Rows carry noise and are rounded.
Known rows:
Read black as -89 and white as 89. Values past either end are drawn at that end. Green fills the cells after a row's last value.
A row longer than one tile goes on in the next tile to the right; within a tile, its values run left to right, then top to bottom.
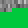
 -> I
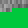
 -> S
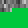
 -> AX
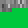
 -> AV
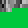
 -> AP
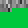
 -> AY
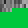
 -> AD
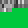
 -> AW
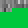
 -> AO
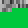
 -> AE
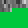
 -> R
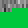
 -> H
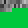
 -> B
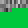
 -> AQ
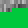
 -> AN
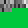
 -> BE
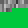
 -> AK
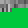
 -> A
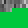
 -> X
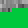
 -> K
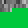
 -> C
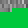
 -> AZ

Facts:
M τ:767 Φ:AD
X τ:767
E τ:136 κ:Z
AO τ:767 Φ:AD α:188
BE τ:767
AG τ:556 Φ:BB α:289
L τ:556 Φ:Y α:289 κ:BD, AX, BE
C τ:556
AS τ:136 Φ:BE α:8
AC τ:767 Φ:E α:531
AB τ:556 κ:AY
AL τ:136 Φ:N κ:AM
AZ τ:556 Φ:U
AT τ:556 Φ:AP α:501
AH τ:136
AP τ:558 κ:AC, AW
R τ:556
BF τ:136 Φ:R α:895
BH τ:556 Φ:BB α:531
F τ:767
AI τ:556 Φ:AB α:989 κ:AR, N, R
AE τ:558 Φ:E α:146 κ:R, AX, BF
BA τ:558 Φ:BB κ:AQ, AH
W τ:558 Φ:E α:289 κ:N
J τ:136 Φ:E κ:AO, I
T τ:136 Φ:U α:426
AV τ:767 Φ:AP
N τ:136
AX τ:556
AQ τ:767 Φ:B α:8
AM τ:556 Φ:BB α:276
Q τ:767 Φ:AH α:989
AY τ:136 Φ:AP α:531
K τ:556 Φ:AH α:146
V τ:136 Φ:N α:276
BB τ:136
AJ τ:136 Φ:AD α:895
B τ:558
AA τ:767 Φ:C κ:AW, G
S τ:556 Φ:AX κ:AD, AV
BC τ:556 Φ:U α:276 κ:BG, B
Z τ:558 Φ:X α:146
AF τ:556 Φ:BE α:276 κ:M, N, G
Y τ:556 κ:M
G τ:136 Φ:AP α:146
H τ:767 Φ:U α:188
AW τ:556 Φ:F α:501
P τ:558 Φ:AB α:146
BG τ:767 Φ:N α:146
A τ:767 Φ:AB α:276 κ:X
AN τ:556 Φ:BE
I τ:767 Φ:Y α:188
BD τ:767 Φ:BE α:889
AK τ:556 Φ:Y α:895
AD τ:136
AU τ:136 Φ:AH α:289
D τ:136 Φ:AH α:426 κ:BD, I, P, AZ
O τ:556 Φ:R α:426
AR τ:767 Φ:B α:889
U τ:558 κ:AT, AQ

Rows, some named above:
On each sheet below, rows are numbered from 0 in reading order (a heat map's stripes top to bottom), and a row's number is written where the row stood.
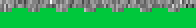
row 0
V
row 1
O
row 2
AG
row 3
M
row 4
AK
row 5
M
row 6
AS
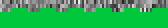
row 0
AE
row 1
BG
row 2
AT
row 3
AE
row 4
U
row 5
AF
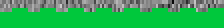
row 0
AL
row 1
AG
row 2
J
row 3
BA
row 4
BC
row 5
K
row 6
N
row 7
AI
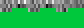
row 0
BD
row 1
BD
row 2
BH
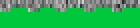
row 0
AA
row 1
M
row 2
D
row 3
S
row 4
AC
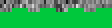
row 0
N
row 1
L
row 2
U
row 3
S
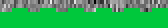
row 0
AU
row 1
T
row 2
Q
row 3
E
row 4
AM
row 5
AQ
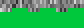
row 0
W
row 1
G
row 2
AR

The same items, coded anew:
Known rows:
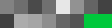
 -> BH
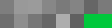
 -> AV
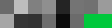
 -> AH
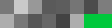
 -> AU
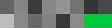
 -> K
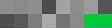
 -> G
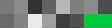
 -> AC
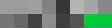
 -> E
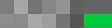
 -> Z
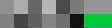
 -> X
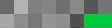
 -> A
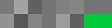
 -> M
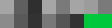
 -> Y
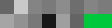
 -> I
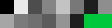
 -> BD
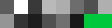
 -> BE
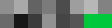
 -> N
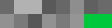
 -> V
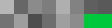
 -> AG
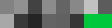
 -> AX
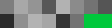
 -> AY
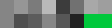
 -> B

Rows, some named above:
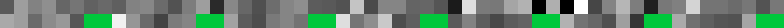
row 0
A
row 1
AZ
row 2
AW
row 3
Q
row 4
AS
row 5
BD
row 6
AU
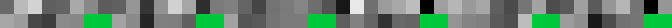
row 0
J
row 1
AF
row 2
AW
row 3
AS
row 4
T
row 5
AN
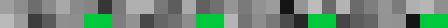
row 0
L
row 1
AL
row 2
U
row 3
AP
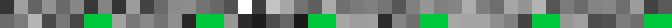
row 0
AQ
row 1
AR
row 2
BE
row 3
H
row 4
AE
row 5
S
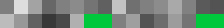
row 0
D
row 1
AG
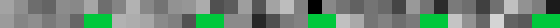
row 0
W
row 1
AE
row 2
AN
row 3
BC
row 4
AI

